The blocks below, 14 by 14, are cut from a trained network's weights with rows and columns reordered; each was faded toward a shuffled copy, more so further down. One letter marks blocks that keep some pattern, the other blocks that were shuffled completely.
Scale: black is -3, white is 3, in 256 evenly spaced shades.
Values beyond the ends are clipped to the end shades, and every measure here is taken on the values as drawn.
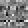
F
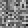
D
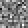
D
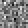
D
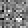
F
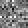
F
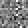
F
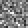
D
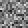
F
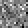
D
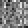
F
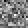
F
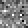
D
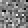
D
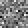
D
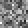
F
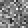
D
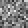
D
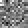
F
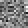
F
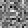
D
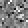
D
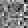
F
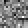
F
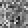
F
